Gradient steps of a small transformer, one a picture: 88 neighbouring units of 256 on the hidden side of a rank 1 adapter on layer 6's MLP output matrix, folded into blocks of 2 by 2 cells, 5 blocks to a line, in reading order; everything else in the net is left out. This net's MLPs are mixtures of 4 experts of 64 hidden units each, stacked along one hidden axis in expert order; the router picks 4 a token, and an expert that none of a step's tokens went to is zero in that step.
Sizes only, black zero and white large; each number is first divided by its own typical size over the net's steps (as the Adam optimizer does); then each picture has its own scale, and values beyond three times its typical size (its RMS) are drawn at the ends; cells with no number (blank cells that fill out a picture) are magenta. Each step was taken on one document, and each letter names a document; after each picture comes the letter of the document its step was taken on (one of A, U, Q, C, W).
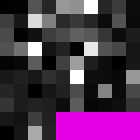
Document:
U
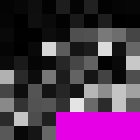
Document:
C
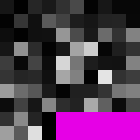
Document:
U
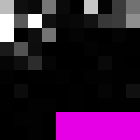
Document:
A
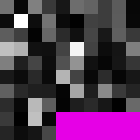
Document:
U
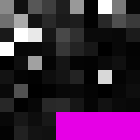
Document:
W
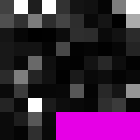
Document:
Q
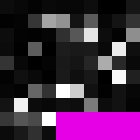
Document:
Q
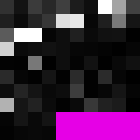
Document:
W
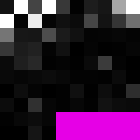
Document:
Q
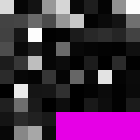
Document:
W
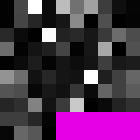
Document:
C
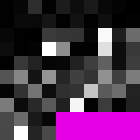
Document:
C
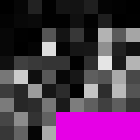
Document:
C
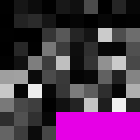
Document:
C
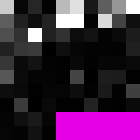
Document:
W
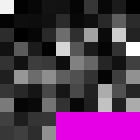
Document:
U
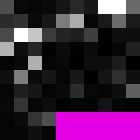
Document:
W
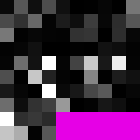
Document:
Q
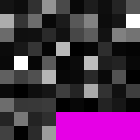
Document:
Q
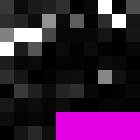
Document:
W
